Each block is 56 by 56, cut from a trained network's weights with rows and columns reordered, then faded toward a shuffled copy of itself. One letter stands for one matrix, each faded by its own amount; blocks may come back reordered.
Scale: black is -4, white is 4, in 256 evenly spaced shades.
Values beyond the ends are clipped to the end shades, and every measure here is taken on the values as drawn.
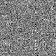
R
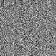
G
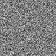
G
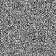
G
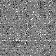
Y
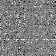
Y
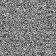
R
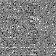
Y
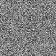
R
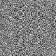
G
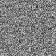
G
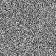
R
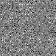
Y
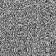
G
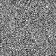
R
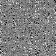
Y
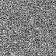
R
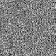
G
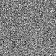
R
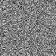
G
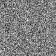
R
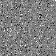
Y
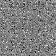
Y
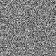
G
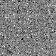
Y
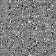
Y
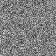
G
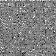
Y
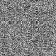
G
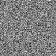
G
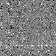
Y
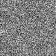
R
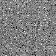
Y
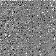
Y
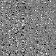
Y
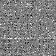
Y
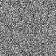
G
